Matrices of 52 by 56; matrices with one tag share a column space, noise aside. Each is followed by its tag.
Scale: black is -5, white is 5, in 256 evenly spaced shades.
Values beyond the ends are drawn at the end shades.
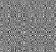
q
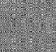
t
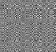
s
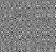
q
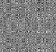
t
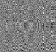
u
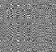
s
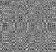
u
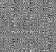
t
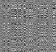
s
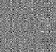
t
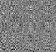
u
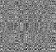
u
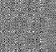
t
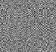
s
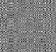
t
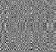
u
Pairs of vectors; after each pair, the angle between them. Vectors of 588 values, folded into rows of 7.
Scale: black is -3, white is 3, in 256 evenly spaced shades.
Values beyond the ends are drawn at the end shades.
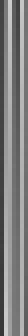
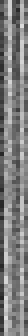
nearly parallel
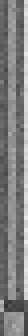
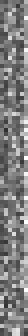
partly aligned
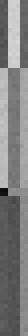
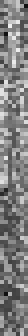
partly aligned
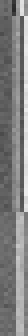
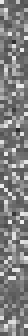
orthogonal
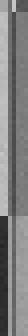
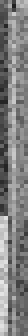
nearly opposite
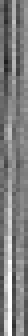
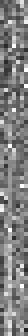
partly aligned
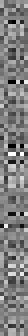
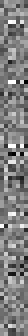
nearly opposite
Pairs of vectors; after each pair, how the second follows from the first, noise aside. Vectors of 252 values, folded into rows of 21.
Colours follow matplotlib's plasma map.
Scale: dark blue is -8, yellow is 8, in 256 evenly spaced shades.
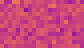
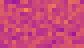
sign-scrambled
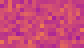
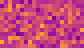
scaled up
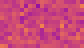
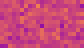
negated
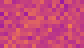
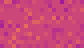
partly zeroed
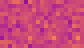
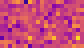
scaled up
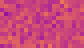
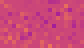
partly zeroed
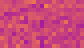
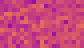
negated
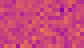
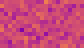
shuffled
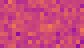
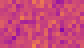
shuffled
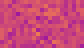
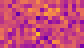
scaled up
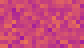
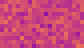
shuffled
